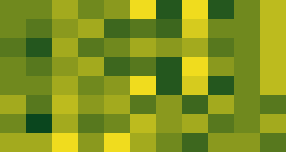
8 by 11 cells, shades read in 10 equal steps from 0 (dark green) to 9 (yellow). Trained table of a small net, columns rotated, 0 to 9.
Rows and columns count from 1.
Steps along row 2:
down up up down up down up down same up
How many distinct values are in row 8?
6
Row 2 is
4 3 5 6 2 3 2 8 4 4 7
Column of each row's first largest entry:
6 8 11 8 6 3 6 3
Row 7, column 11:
6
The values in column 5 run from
2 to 9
